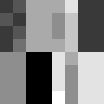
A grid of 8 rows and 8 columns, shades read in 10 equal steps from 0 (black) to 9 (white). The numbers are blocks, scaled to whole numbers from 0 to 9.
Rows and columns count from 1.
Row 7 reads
5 5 0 0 8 5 8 8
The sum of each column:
29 32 24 24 55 50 40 40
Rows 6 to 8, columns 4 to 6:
0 8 5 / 0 8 5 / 0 9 5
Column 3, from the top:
6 6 6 6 0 0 0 0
